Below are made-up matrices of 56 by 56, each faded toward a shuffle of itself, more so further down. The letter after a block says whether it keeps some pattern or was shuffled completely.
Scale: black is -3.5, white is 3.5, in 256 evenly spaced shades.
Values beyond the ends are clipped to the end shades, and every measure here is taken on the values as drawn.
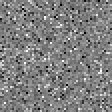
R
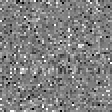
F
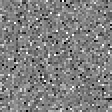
R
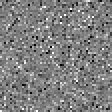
R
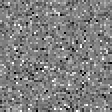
F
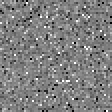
R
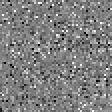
F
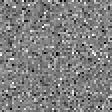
F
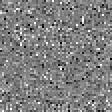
F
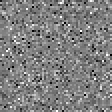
F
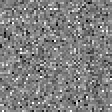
F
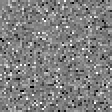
R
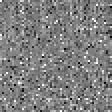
F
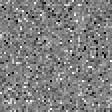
R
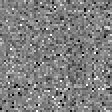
F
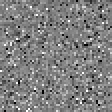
F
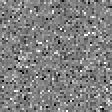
F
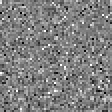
F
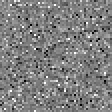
F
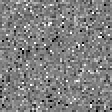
R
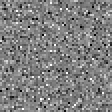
R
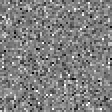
R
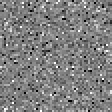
F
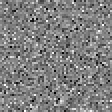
F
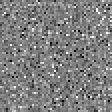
F
